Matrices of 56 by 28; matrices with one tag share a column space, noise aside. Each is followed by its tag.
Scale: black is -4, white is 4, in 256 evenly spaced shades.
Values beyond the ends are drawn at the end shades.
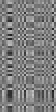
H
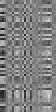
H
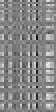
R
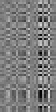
H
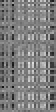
R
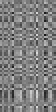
H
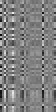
H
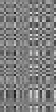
H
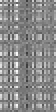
R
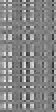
R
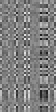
H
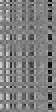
R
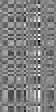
H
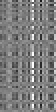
R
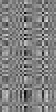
H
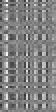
R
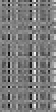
R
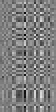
H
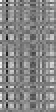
R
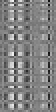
R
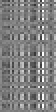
R
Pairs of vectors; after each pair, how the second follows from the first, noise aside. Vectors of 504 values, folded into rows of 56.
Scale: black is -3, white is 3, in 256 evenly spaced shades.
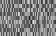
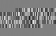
partly zeroed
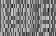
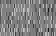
partly zeroed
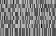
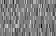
partly zeroed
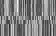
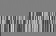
partly zeroed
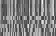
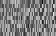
sign-scrambled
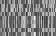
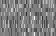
partly zeroed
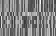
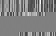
partly zeroed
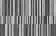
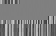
partly zeroed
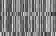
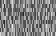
sign-scrambled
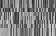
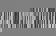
partly zeroed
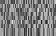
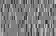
partly zeroed
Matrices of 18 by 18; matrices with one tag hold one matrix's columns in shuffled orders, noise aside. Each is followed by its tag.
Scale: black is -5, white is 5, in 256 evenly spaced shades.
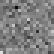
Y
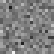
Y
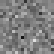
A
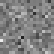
A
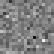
A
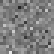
Y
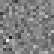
A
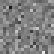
Y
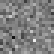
A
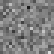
Y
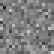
Y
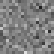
Y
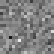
A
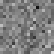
Y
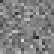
A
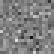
A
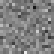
Y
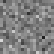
A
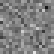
Y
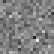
A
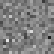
A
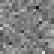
Y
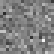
A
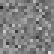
Y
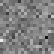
A
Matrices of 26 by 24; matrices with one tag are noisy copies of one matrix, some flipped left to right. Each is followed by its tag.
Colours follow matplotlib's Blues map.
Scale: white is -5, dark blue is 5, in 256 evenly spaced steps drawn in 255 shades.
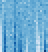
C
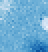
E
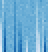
C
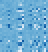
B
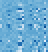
B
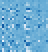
B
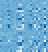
B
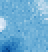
E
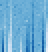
C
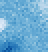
E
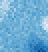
E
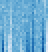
C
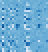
B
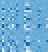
B
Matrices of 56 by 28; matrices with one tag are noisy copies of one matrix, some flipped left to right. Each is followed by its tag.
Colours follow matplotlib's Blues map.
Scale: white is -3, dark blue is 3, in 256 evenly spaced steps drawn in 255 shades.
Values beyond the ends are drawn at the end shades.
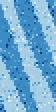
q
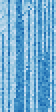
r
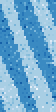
q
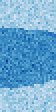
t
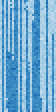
r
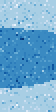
t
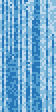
r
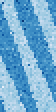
q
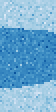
t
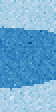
t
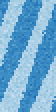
q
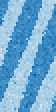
q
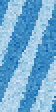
q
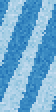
q
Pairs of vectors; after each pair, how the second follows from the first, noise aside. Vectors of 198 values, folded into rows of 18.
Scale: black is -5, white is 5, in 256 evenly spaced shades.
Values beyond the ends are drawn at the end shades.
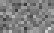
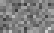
copied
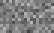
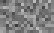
shuffled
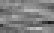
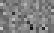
shuffled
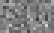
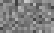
shuffled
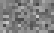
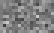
copied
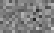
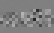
partly zeroed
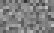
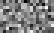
scaled up
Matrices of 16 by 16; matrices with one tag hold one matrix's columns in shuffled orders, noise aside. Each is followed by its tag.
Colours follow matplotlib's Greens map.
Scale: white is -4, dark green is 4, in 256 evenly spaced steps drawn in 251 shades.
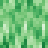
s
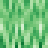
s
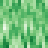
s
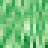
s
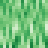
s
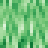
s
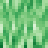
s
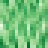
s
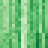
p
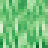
s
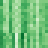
p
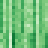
p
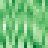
s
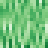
s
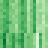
p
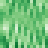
s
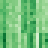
p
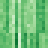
p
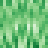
s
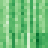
p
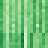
p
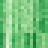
p
